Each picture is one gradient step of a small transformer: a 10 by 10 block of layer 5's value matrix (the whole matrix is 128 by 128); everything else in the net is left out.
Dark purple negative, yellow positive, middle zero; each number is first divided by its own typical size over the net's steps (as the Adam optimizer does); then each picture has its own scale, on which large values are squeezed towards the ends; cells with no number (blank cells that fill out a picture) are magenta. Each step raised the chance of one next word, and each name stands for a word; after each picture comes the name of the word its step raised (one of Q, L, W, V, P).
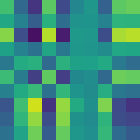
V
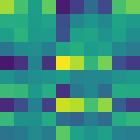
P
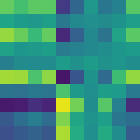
V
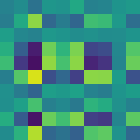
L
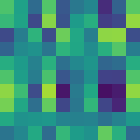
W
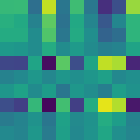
P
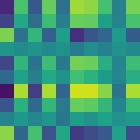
W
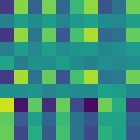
V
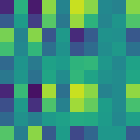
W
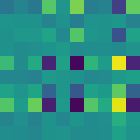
P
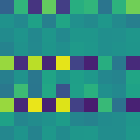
P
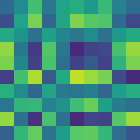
L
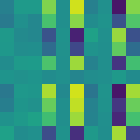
W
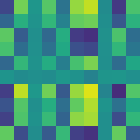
W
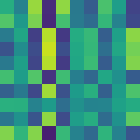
L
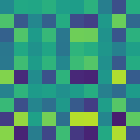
L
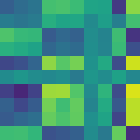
W
